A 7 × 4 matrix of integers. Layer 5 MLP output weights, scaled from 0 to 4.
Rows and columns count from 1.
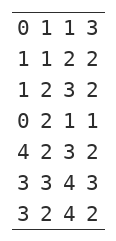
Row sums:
5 6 8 4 11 13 11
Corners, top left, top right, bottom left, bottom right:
0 3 3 2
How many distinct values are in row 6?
2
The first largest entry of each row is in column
4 3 3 2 1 3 3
